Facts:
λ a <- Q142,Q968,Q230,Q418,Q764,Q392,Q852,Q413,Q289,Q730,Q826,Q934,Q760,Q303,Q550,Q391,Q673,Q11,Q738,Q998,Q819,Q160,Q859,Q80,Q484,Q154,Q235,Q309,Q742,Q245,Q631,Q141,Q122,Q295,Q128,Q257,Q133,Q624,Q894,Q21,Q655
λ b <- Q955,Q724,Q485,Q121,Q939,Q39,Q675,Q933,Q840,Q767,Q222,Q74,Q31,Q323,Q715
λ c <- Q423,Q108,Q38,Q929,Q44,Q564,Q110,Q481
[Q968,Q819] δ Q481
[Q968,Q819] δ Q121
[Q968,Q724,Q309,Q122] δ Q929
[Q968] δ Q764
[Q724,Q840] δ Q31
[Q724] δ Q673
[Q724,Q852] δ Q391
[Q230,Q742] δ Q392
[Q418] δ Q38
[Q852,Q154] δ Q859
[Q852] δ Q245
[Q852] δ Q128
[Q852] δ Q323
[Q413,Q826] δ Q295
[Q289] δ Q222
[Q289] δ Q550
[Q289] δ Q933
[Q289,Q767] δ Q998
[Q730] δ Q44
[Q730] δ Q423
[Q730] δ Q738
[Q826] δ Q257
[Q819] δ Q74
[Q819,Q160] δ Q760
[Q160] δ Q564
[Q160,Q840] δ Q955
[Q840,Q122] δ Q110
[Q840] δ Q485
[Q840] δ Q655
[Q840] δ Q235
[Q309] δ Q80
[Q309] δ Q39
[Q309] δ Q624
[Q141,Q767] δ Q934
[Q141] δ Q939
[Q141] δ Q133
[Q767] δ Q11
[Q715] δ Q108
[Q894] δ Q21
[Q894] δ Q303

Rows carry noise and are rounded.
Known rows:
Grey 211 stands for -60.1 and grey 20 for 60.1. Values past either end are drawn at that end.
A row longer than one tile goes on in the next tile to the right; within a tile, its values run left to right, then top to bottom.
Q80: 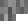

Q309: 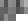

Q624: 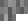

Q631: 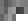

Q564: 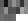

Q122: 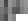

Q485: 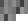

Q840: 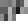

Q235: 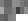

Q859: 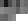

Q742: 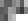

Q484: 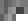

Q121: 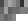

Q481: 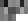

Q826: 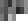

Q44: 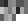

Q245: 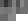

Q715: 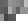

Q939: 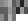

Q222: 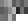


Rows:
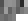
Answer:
Q74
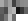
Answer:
Q289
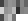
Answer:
Q738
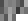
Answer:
Q675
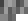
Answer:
Q39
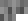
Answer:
Q760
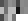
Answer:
Q730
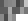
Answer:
Q724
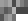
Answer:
Q998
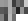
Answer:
Q767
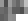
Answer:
Q968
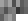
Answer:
Q133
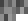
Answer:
Q323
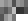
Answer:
Q550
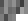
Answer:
Q955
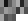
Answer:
Q38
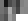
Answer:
Q154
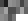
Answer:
Q929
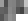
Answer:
Q819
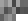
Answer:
Q934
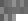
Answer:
Q673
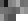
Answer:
Q108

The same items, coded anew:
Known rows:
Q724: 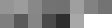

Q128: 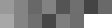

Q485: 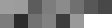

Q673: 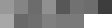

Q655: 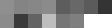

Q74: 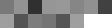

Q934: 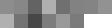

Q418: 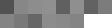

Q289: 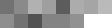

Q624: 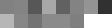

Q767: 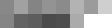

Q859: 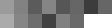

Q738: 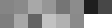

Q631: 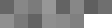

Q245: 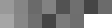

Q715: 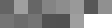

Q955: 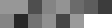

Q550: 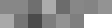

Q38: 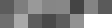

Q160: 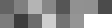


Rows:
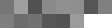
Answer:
Q675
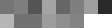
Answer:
Q764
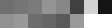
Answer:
Q481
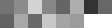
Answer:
Q730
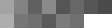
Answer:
Q391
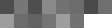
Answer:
Q392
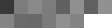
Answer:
Q894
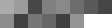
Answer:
Q31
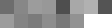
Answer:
Q309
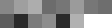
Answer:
Q840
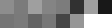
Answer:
Q110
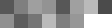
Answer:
Q819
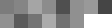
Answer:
Q122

